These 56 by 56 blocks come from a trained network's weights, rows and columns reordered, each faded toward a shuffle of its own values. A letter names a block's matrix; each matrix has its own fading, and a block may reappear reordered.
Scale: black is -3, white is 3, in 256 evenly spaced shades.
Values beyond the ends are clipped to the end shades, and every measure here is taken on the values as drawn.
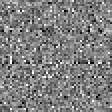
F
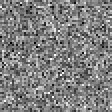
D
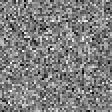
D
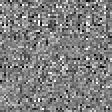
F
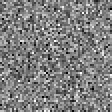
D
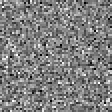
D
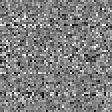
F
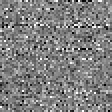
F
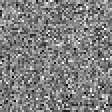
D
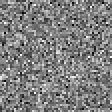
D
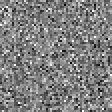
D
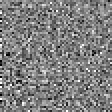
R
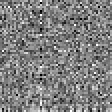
R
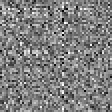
R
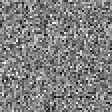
D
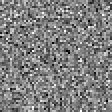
D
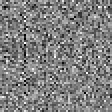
R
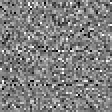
F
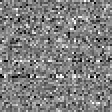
F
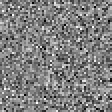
D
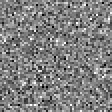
D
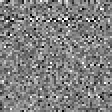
F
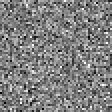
D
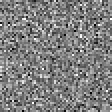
D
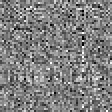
R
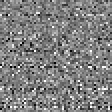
F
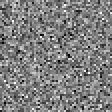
D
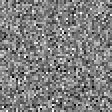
D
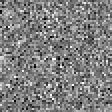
D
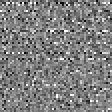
F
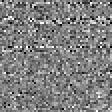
F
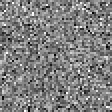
D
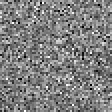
D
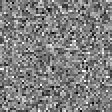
D
